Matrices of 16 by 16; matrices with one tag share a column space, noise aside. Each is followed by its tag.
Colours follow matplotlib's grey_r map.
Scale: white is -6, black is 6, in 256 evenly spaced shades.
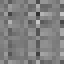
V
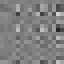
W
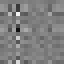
W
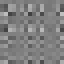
W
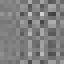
V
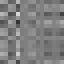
V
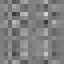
V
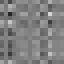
V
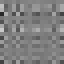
W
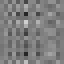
V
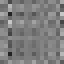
V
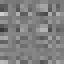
W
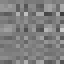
W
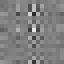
W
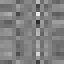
V
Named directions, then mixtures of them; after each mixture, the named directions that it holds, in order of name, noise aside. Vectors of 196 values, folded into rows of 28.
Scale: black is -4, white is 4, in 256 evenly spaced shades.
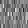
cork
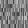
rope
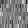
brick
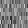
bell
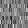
bell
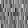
cork, rope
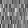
bell, cork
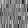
brick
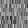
bell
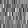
cork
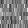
bell, brick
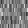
bell, brick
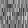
cork, rope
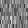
bell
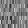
bell, rope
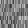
bell, rope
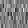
cork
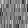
brick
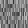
rope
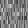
rope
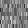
bell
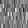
cork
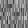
rope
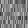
brick, rope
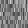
brick, rope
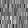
bell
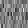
cork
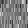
brick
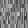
rope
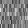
bell, cork
